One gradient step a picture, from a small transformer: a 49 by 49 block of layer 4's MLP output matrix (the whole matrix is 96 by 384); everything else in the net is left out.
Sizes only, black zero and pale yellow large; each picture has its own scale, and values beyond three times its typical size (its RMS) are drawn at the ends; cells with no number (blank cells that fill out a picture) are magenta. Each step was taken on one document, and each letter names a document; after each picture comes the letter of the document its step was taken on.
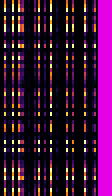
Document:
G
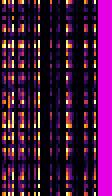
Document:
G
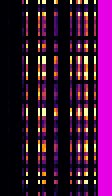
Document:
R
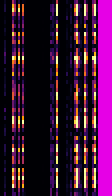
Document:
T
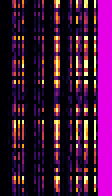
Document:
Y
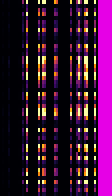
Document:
R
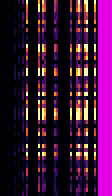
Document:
R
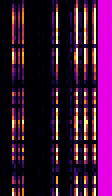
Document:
T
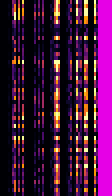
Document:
Y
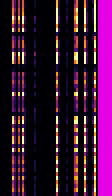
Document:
T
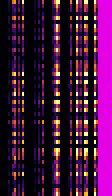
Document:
Y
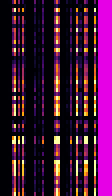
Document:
Y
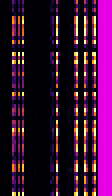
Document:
T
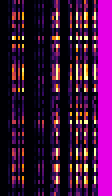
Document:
Y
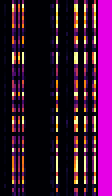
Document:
T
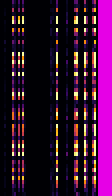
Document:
T
